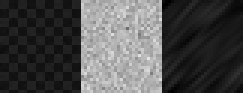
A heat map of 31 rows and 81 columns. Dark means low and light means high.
The table splits into one row of 3 panels. Panel 1,1: very low, checkered, faint in contrast. Panel 1,2: high, fine-grained. Panel 1,3: very low, slanting up to the right, faint in contrast.
